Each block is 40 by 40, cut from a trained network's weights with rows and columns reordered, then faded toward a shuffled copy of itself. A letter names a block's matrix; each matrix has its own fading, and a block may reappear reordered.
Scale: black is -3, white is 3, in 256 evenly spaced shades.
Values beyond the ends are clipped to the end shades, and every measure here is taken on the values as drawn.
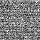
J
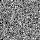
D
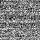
J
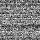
J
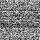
J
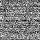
J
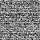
J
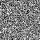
D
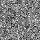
D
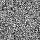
D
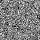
D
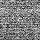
J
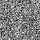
D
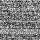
J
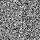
D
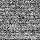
J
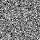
D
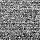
J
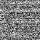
J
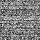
J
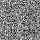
D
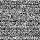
J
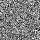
D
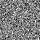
D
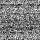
J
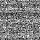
J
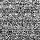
J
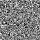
D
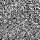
D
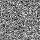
D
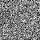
D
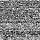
J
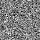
D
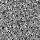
D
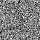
D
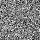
D
